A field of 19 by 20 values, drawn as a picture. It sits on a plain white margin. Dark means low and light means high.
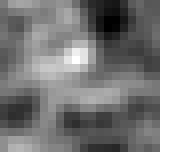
Odd rows or columns: none. Histogram: bell-shaped. Stripes: none. Ninth with the lowest average: top right. Grain: blotchy. Ninth with the highest average: centre. Lone odd cells: none.
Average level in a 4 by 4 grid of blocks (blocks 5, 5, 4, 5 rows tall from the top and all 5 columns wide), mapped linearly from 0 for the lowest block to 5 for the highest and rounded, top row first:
3 4 0 1 | 3 5 3 1 | 2 4 4 2 | 3 2 1 2
